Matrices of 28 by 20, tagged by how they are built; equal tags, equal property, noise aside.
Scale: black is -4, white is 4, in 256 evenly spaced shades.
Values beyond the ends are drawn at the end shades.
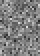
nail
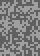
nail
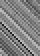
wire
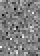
nail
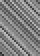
wire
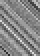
wire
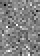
nail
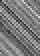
wire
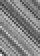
wire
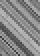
wire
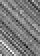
wire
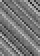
wire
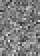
nail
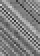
wire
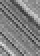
wire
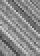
wire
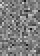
nail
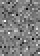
nail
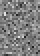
nail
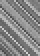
wire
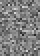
nail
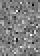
nail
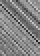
wire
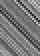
wire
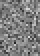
nail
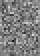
nail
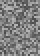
nail
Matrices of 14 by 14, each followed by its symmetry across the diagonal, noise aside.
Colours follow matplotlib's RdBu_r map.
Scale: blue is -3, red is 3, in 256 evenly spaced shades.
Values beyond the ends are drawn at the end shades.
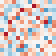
symmetric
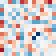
symmetric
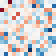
symmetric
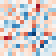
symmetric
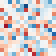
antisymmetric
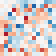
antisymmetric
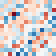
symmetric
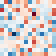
antisymmetric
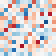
antisymmetric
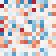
antisymmetric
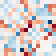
symmetric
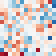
antisymmetric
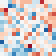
antisymmetric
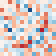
symmetric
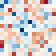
symmetric
